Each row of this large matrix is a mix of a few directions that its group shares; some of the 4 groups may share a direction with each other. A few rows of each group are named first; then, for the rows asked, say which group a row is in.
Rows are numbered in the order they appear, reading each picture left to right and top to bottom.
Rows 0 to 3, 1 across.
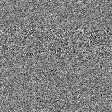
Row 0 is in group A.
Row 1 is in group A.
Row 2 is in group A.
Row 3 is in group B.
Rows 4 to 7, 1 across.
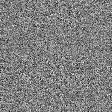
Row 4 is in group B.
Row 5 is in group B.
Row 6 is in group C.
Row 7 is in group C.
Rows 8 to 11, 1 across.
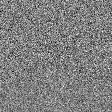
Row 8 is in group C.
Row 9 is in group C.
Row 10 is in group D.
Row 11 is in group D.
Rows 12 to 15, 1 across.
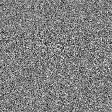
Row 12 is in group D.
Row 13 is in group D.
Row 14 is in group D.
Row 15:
D
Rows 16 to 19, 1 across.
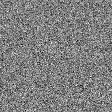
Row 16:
D
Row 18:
D
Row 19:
A
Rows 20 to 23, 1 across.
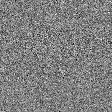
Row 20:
D
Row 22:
D
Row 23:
A
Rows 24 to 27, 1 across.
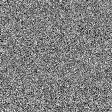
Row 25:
C
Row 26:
C
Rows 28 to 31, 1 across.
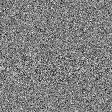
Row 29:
A
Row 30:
C
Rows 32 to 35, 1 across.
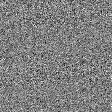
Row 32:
D
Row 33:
C
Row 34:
B
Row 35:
B
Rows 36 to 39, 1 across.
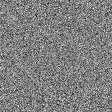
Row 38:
C
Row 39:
D
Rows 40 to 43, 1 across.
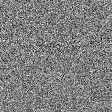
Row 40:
B
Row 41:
D
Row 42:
D
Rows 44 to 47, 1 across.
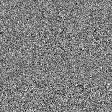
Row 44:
D
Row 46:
D
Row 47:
A
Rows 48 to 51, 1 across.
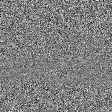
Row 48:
C
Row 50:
A
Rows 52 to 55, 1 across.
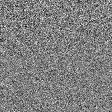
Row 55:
C
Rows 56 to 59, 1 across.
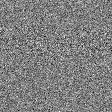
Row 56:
A
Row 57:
B
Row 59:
C
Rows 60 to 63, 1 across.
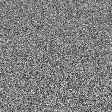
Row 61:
B
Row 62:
C
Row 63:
D
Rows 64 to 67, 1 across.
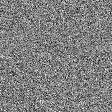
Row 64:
C
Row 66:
C
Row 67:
A
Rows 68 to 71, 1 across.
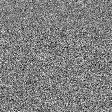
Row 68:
A
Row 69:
D
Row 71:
C
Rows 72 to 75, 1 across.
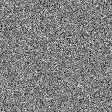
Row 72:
A
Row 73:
B
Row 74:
C
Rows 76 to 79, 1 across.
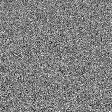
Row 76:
B
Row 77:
A
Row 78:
D
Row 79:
C
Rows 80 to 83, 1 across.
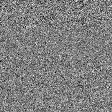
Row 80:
A
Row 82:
D
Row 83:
A
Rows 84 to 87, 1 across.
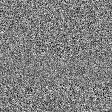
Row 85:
D
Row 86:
D
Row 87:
D
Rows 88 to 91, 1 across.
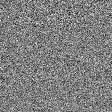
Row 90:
C
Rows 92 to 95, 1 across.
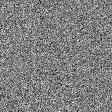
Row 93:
C
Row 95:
C
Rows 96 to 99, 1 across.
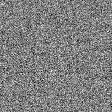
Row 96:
A
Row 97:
A
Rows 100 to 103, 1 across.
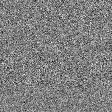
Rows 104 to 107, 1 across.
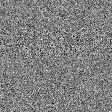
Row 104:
D
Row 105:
C
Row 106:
A
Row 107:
C
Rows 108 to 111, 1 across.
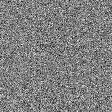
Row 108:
C
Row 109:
A
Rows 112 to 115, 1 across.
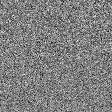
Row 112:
D
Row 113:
A
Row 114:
A
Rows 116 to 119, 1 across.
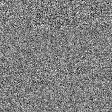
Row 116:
A
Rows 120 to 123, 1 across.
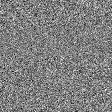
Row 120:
C
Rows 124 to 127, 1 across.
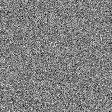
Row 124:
B
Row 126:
C
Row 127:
C
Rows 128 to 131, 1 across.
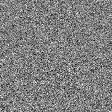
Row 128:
B
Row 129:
B
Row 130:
B
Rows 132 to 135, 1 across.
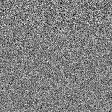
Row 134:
C
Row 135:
C
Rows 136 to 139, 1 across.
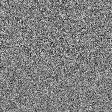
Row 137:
C
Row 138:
C
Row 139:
D
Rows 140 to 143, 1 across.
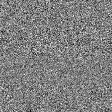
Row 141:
D
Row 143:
A
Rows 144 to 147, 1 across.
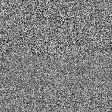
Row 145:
B
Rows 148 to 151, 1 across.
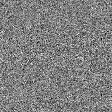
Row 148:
A
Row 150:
A
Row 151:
C
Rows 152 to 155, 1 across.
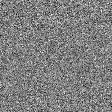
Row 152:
C
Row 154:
D
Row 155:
B
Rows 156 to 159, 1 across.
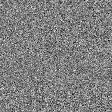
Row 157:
D
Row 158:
D
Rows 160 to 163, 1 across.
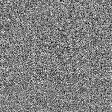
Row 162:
B
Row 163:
B
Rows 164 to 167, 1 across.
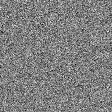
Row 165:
A
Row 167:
A
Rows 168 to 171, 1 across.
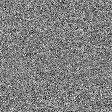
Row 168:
D
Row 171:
C
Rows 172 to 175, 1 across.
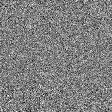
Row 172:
A
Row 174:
A
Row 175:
A
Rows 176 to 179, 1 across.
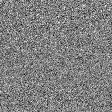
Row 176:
B
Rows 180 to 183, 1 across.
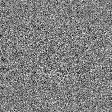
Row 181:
B
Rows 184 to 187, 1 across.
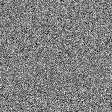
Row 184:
D
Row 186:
B
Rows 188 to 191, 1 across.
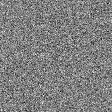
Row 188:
A
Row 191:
A
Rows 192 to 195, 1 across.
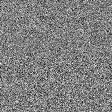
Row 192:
A
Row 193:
A
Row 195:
B
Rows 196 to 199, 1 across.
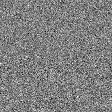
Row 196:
D
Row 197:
D
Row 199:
B
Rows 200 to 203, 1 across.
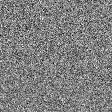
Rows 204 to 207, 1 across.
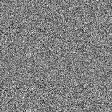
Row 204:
C
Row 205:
A
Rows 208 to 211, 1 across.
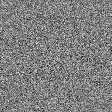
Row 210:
C
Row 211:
B
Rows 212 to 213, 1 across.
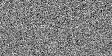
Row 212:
B
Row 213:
B
